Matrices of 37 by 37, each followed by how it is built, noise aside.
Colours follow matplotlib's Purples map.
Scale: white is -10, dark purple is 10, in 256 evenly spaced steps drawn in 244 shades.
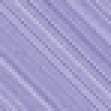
Toeplitz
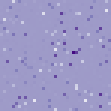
sparse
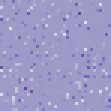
sparse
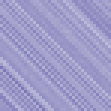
Toeplitz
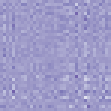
low rank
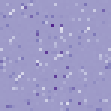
sparse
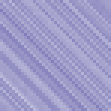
Toeplitz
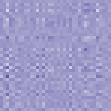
low rank
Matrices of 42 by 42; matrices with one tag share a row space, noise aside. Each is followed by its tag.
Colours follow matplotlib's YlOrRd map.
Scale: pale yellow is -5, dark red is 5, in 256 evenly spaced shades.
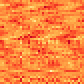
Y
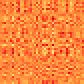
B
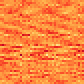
Y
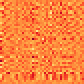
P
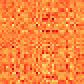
B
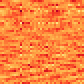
Y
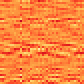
Y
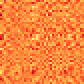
P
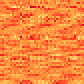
Y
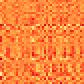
P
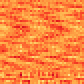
Y
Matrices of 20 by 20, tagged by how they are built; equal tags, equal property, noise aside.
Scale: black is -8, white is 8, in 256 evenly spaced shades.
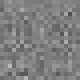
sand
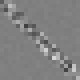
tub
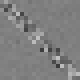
tub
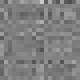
sand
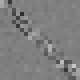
tub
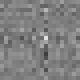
sand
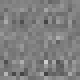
sand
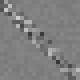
tub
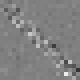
tub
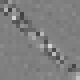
tub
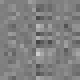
sand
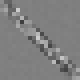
tub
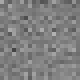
sand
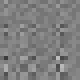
sand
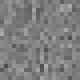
sand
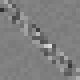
tub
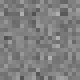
sand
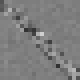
tub
